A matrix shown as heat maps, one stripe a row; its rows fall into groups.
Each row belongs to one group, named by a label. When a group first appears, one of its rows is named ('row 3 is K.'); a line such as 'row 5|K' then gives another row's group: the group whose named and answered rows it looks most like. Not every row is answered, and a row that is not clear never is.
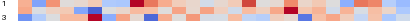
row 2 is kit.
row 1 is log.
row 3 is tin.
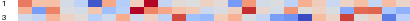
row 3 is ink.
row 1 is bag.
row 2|log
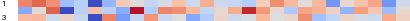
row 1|kit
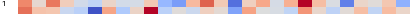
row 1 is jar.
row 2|bag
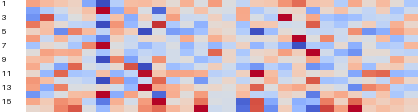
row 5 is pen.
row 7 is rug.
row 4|bag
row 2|tin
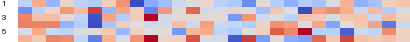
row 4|kit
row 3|bag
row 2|tin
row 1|pen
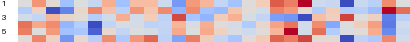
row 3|ink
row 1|jar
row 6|jar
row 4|kit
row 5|kit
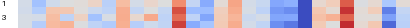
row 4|ink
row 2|ink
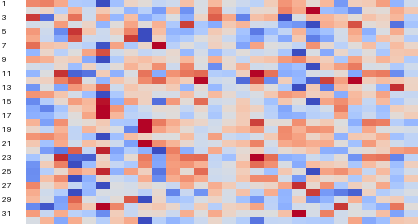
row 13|rug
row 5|pen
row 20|kit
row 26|log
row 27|kit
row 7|bag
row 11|log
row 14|kit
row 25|tin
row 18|log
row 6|pen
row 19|log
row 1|kit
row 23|log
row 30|rug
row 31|kit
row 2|jar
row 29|pen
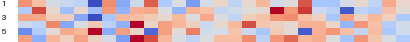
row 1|bag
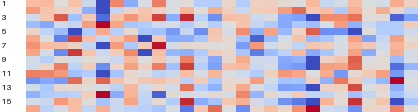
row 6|pen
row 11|kit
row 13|ink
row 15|ink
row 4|rug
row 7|bag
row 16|jar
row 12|rug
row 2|kit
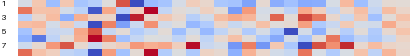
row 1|pen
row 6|rug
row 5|rug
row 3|log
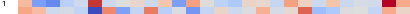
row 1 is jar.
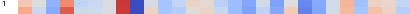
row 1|pen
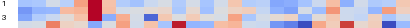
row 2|rug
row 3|tin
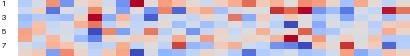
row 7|ink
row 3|tin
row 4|rug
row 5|bag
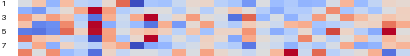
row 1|pen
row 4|jar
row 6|bag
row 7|pen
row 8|kit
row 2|rug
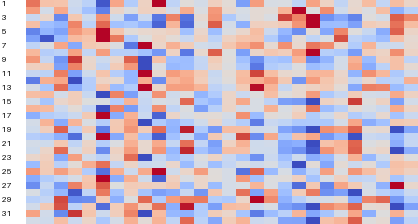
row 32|ink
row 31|pen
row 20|tin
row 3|jar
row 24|rug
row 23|pen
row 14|bag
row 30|ink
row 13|log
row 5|rug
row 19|ink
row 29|log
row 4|jar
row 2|kit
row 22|ink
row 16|bag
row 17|tin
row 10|pen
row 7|log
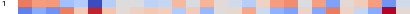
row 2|rug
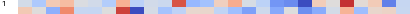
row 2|pen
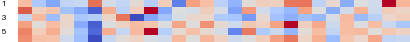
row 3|pen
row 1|jar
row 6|kit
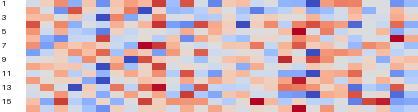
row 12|kit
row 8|tin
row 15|log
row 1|ink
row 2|pen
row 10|bag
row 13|jar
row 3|bag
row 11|ink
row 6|jar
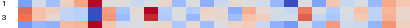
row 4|rug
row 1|rug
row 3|bag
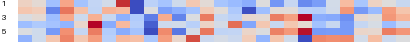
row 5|jar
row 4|tin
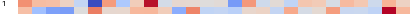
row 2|jar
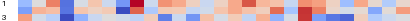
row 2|log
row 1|log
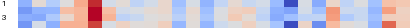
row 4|rug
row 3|rug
